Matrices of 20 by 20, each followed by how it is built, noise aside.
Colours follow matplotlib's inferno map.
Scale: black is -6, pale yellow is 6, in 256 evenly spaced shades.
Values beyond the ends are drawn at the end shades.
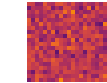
noise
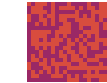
noise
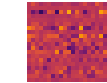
uneven rows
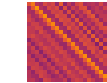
Toeplitz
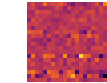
uneven rows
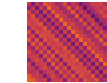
Toeplitz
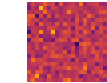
noise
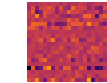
uneven rows
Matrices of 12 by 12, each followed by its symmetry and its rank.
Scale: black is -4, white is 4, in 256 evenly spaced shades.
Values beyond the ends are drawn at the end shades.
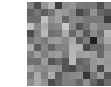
neither, full rank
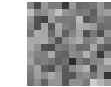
neither, full rank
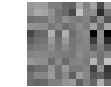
neither, rank two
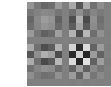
symmetric, rank one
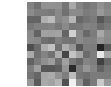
neither, rank two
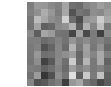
neither, rank two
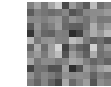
antisymmetric, rank two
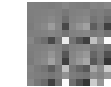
symmetric, rank one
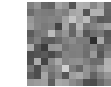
antisymmetric, full rank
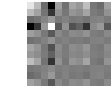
symmetric, rank one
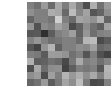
antisymmetric, full rank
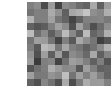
antisymmetric, full rank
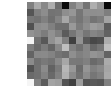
antisymmetric, rank two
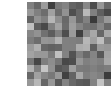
antisymmetric, full rank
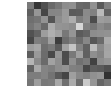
neither, full rank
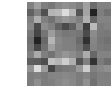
antisymmetric, rank two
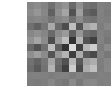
symmetric, rank one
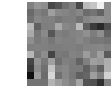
antisymmetric, rank two
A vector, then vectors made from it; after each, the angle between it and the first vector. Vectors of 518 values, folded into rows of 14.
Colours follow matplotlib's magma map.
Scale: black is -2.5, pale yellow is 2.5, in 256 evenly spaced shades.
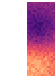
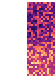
partly aligned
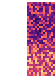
partly aligned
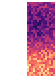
nearly parallel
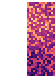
partly opposed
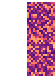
orthogonal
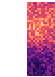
nearly opposite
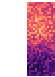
nearly opposite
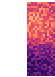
nearly opposite
